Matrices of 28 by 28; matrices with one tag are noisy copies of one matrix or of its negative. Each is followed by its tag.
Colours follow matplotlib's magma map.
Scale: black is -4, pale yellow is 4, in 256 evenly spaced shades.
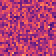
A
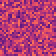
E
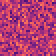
A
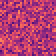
E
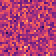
A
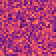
E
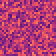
E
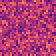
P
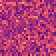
P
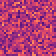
E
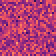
P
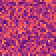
P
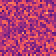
P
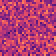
P
